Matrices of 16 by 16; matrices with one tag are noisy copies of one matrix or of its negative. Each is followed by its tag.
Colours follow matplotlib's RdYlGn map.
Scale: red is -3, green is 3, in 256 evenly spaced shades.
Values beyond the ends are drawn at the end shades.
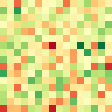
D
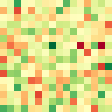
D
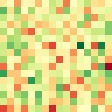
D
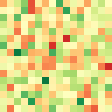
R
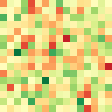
R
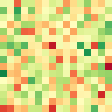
D
